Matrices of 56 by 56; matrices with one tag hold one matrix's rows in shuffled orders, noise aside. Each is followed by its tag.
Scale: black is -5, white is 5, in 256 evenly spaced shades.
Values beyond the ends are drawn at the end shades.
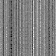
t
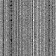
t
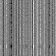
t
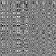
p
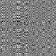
p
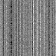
t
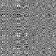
p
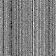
t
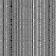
t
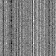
t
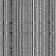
t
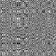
p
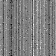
t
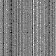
t
